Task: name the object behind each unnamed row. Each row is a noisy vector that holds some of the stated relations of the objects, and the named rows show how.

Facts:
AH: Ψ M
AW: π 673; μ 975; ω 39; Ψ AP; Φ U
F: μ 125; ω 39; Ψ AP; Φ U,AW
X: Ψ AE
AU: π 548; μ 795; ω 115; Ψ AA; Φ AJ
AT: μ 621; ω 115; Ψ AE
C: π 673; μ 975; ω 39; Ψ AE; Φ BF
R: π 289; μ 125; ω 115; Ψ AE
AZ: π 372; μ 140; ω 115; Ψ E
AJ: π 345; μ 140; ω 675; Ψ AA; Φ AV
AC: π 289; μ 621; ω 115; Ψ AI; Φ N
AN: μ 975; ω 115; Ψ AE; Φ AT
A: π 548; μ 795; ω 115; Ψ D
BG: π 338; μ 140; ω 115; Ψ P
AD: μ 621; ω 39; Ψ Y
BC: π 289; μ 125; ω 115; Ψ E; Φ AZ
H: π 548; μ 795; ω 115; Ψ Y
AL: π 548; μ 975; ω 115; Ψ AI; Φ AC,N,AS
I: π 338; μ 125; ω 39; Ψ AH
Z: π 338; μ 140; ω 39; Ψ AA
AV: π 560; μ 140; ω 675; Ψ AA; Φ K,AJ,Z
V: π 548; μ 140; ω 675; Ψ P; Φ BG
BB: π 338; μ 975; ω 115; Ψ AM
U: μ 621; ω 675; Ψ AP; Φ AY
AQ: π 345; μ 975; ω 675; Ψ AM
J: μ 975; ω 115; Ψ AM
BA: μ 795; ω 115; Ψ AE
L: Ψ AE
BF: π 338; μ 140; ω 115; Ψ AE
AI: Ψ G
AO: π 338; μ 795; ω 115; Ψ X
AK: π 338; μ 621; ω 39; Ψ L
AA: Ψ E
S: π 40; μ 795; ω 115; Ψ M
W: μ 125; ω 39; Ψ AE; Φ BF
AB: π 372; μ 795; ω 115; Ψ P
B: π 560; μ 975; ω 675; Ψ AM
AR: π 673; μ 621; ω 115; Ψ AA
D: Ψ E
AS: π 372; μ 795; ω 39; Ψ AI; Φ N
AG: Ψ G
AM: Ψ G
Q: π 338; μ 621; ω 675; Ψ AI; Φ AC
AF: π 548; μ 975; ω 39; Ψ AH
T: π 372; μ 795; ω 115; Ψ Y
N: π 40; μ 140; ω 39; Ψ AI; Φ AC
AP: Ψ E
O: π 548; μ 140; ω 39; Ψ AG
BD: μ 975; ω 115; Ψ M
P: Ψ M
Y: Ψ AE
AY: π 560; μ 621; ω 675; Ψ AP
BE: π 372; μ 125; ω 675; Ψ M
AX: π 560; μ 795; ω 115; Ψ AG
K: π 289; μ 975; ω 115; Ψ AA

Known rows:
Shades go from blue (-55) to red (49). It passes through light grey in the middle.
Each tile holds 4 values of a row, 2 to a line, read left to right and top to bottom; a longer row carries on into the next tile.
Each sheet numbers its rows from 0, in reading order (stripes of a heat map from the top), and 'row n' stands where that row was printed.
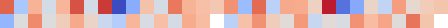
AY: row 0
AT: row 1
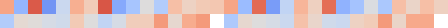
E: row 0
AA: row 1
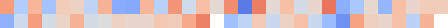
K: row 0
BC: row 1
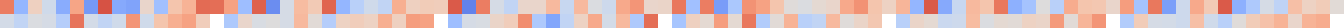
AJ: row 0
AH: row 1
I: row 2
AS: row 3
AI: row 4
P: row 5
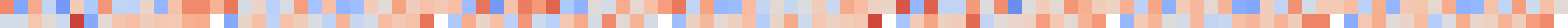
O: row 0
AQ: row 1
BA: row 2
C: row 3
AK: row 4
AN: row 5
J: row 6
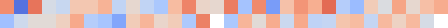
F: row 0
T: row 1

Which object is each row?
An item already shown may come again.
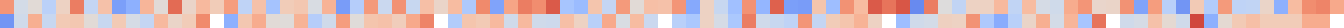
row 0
B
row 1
BB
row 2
AX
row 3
AV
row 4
I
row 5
O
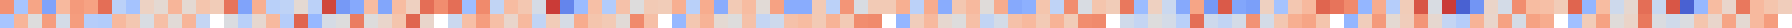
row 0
AB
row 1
AZ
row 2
AR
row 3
AN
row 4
AN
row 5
AJ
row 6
U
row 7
Q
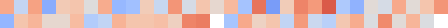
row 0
BD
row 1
BA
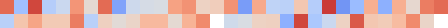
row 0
AD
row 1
BF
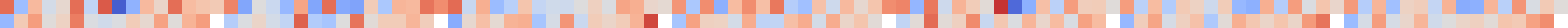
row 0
Q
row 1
V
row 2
AF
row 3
H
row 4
AC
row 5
AL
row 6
K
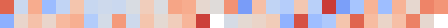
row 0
AF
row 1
BG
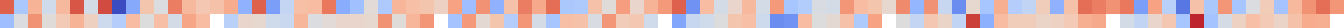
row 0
AY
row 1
AI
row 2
AO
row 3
BE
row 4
N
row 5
Z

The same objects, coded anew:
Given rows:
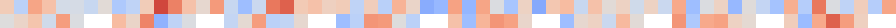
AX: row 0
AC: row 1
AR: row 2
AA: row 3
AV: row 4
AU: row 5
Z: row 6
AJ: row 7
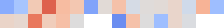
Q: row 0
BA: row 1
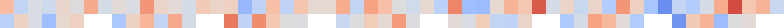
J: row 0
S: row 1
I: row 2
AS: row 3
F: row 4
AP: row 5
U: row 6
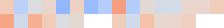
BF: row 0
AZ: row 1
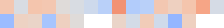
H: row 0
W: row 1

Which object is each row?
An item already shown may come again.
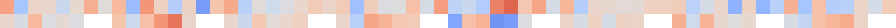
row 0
AF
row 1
B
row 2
AZ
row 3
BE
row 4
AT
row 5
AL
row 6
BF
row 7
V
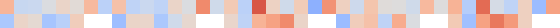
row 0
AN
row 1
BD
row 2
AQ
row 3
AB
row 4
AJ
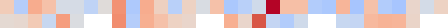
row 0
AX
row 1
N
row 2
AK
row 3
V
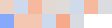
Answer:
AB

